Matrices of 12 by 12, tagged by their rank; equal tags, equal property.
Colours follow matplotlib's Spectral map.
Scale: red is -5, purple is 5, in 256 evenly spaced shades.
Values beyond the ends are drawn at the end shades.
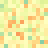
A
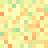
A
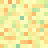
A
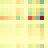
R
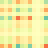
R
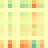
R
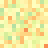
A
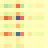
R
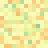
A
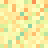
A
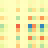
R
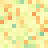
A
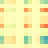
R
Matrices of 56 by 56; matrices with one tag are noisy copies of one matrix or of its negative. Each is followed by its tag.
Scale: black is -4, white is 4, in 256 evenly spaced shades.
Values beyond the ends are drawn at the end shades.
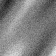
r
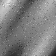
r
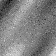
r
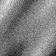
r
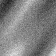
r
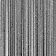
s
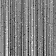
s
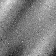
r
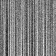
s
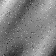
r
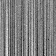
s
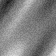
r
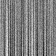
s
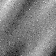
r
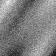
r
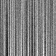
s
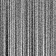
s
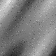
r
